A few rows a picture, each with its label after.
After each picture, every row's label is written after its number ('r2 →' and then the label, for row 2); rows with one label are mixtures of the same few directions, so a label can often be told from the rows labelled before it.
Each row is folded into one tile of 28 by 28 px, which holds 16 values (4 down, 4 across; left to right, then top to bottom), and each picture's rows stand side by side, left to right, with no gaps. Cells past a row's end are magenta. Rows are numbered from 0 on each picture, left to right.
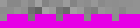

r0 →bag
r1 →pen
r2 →pen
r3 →pen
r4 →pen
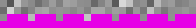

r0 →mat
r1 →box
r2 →bag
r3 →box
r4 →bag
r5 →mat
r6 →bag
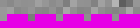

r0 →pen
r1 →box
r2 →mat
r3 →mat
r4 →bag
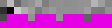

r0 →pen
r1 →mat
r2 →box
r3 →box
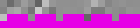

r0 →box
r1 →mat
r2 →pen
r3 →box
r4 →pen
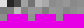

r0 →bag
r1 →bag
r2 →mat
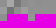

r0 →mat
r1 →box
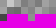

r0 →box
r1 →mat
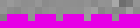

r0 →box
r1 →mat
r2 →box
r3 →pen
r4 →bag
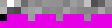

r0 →box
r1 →pen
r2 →mat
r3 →bag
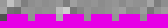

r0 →box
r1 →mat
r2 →pen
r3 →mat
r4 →pen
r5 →mat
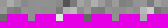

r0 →box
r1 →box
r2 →box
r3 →box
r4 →bag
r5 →pen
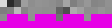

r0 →bag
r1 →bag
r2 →pen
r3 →bag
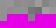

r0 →mat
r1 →pen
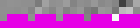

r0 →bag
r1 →mat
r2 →mat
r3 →pen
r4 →box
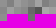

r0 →mat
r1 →pen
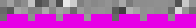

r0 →pen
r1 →bag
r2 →bag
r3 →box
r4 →pen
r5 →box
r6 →mat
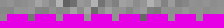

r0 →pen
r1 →box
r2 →bag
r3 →mat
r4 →bag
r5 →box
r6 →bag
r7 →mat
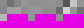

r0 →box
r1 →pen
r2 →mat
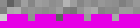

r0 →box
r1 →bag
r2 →box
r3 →pen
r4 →box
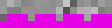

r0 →box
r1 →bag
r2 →mat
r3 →pen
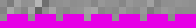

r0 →mat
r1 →mat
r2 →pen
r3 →pen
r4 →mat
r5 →mat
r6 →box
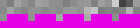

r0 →mat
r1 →bag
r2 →box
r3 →pen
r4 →bag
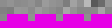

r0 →pen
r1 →mat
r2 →mat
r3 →bag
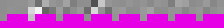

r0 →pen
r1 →pen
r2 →mat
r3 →mat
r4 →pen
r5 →pen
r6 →bag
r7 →mat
